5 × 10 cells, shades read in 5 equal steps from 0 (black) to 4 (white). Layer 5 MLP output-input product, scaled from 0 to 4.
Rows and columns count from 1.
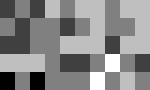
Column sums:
7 9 8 11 9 11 15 11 13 12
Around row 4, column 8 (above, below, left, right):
1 2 2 2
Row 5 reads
0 2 0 2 2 2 4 2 3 2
